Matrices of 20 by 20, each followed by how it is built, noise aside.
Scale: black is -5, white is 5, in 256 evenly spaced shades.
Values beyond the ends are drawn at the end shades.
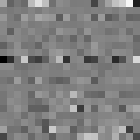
uneven rows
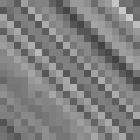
Toeplitz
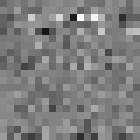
uneven rows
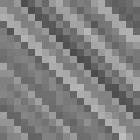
Toeplitz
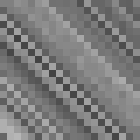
Toeplitz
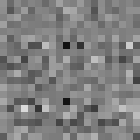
uneven rows
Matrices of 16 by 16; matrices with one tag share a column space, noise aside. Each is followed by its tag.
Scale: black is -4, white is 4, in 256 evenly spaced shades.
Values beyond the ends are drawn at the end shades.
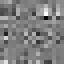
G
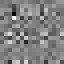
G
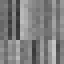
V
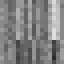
V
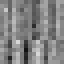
V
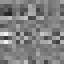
G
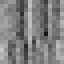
V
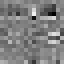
G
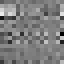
G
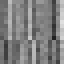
V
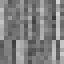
V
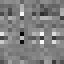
G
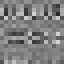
G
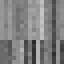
V
